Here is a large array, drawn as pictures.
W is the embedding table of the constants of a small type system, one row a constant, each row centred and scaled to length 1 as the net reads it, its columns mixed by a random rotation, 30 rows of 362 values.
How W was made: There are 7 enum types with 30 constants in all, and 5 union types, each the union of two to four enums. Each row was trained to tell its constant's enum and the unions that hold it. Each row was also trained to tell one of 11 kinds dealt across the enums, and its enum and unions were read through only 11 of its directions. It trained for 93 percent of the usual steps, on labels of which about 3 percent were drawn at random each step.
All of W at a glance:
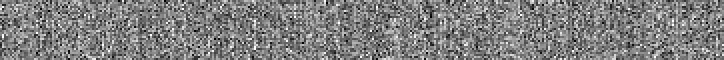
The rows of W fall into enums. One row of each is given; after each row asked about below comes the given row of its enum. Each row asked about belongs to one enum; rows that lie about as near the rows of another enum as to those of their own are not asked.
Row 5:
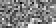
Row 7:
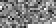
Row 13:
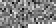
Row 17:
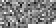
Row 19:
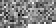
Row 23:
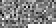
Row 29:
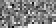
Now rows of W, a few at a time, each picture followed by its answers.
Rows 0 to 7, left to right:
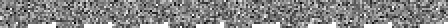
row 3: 13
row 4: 13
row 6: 13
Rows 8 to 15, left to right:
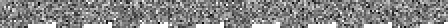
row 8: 13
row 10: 5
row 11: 19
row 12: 5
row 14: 7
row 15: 29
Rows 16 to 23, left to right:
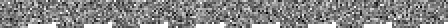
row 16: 5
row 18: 23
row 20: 7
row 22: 19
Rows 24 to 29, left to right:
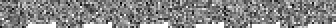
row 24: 5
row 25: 29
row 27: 19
